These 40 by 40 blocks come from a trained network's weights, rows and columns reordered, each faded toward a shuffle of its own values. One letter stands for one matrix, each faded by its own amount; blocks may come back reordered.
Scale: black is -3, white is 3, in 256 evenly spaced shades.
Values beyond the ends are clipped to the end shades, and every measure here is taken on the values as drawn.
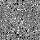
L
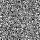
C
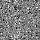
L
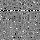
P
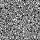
C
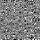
P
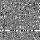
P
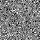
C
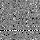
P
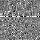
P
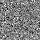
C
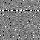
P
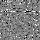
L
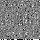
P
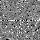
L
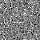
L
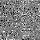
L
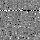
P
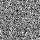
C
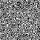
C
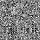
C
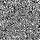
C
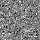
L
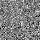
C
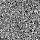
C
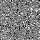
L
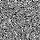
C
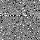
L
